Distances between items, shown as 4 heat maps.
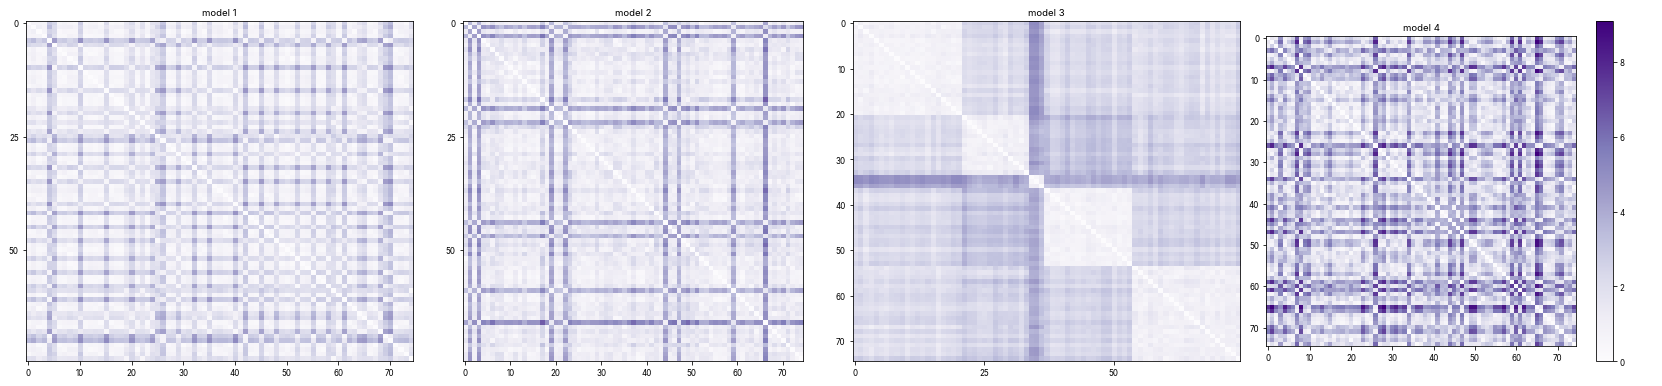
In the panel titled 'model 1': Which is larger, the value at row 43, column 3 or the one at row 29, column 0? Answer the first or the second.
the second
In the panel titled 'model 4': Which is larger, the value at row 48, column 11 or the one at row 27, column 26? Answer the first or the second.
the second
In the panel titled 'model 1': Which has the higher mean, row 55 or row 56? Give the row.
55
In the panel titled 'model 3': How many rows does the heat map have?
75
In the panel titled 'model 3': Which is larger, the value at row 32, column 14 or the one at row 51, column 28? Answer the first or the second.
the second
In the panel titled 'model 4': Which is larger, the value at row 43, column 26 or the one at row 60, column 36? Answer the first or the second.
the first
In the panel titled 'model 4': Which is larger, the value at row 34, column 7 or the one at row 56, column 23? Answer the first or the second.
the second
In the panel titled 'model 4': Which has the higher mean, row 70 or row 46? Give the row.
70
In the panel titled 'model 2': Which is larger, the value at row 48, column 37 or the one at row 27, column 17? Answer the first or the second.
the second
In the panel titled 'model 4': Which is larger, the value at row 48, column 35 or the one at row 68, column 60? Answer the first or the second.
the second
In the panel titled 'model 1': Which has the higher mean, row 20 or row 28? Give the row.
20
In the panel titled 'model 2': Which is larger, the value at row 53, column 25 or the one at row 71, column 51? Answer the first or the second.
the second
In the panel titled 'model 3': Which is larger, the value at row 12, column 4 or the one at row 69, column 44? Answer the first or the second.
the second
